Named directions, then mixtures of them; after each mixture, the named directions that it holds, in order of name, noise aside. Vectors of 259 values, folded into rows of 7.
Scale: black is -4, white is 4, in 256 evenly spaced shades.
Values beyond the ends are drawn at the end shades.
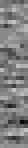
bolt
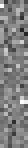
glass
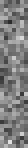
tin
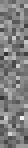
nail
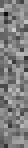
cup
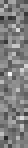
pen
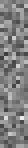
nail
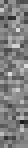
bolt, pen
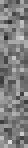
tin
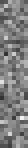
nail, pen, tin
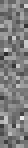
nail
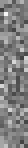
cup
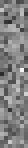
cup, pen, tin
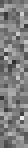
cup, nail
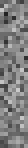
cup, pen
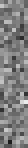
glass, tin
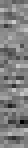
bolt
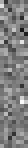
glass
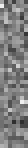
bolt, cup, glass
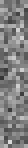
nail, pen, tin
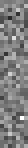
nail, pen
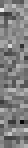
bolt, cup, nail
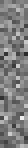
nail
